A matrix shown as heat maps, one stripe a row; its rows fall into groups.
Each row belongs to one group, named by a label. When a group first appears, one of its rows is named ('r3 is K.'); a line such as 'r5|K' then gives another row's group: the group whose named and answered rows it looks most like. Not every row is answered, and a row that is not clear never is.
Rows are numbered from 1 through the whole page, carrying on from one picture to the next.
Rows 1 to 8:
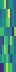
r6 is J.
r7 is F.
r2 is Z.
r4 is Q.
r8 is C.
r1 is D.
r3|Z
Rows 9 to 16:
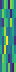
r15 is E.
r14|D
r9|J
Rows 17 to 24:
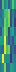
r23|F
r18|Z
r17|E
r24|D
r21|D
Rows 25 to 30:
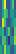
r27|E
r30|D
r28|Q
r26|J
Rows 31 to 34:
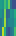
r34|E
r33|D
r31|Z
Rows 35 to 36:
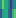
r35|F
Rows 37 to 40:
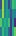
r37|E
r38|F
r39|Z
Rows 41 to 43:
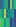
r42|D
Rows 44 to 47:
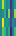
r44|F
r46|F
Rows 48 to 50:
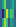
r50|J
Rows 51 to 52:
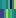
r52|C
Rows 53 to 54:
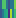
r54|J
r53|E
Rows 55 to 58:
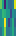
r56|F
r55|Q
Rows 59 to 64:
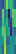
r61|E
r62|F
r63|D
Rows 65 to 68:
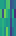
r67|F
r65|Z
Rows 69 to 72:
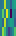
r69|D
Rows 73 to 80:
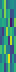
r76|C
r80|Q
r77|J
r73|D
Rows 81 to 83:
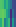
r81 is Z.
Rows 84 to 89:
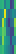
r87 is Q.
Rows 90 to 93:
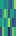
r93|E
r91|J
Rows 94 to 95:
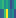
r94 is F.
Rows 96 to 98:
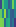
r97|D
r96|E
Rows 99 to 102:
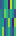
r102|Q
